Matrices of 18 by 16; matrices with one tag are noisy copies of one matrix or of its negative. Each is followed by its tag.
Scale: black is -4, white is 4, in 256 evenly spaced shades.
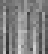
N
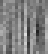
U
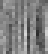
U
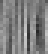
U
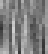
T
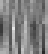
T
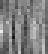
T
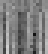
N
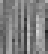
U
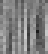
U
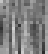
T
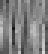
T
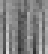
N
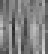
T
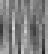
T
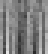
N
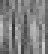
T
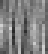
T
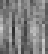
T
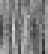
T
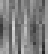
T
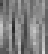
T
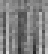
N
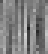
U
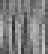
T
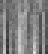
N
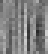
U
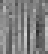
U
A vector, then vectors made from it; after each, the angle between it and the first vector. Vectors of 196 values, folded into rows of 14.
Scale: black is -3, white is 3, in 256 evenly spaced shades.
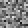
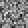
orthogonal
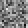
orthogonal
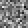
partly opposed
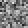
partly aligned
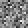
partly aligned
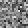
nearly parallel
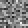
nearly opposite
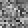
partly aligned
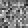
partly opposed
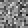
orthogonal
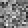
partly aligned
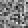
orthogonal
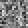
partly opposed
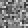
nearly opposite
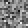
nearly opposite
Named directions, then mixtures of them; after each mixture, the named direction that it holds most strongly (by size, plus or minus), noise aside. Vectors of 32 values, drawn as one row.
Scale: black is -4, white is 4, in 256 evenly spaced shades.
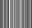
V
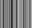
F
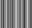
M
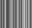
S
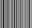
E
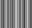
M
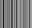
F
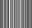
V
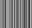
S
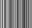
S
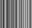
S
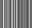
E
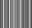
V
